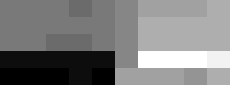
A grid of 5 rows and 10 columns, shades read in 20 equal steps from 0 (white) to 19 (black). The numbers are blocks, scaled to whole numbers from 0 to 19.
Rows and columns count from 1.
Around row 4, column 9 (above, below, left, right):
6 8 0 1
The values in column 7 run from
0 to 7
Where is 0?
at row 4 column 7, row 4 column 8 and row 4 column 9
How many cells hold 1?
1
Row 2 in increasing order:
6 6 6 6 9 10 10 10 10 10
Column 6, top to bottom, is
9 9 9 9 7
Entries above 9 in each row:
5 5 5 5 5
